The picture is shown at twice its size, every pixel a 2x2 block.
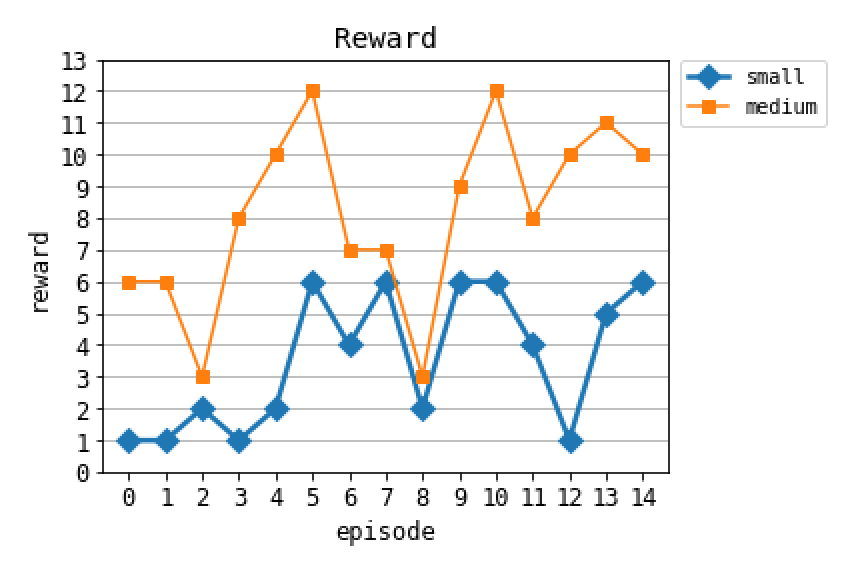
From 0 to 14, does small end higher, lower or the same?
higher
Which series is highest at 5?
medium
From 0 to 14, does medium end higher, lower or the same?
higher
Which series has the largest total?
medium
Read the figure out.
Title: Reward
x-axis: episode, ticks 0 1 2 3 4 5 6 7 8 9 10 11 12 13 14
y-axis: reward, ticks 0 1 2 3 4 5 6 7 8 9 10 11 12 13
Legend: small, medium
Values:
small: 1 1 2 1 2 6 4 6 2 6 6 4 1 5 6
medium: 6 6 3 8 10 12 7 7 3 9 12 8 10 11 10
